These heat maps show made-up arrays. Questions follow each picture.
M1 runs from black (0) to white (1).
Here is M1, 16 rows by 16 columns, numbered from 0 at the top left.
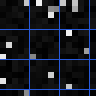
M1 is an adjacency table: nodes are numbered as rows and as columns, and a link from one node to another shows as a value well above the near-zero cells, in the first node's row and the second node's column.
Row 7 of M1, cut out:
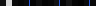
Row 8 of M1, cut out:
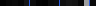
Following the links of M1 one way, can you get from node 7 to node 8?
yes
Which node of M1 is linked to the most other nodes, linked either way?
node 0
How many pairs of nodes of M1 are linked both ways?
0
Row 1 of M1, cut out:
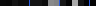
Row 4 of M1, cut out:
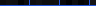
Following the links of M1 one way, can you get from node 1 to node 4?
yes
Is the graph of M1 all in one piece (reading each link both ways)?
no
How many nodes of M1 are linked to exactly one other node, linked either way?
6
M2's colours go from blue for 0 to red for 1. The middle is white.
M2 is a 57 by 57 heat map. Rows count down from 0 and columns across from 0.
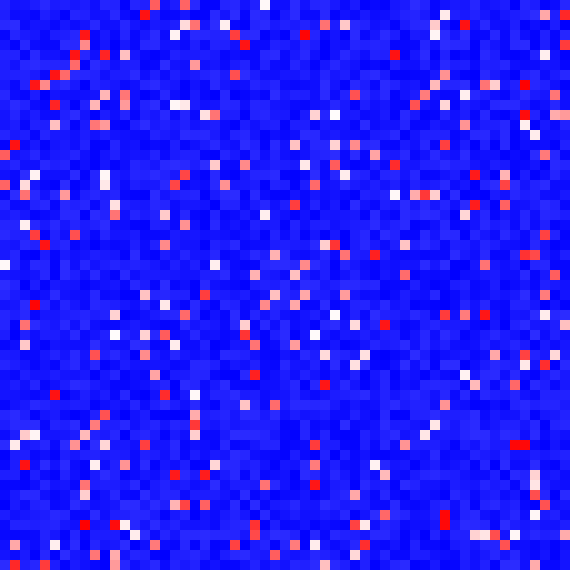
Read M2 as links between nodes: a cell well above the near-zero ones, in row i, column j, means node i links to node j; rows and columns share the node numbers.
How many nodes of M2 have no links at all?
2
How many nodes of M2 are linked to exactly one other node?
1
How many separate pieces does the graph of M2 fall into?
3
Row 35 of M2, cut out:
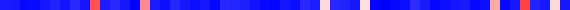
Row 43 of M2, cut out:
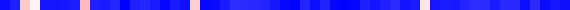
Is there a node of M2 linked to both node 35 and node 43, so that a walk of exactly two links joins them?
no
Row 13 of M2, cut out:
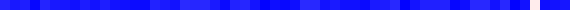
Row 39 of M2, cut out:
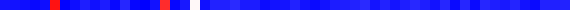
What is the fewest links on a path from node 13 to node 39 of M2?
6
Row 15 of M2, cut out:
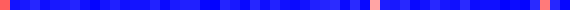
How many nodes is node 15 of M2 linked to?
3
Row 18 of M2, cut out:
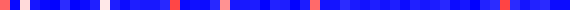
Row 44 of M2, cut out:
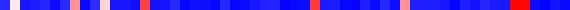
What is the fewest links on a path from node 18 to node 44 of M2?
2
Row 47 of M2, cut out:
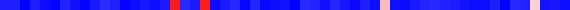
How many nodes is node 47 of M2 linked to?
4
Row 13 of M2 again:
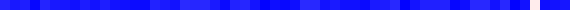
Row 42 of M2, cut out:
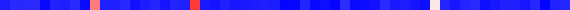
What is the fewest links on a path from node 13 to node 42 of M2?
5
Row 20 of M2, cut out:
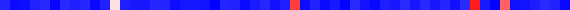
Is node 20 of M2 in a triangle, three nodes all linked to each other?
no
